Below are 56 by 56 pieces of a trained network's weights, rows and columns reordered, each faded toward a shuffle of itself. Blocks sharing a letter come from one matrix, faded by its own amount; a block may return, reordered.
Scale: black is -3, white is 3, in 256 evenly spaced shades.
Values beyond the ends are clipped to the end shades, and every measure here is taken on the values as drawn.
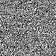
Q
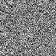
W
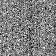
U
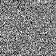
Q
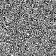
Q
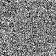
Q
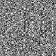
W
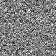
W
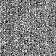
U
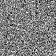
Q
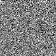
Q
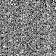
U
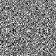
W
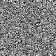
W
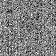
U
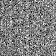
U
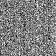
U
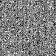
U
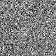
Q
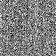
U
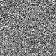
W
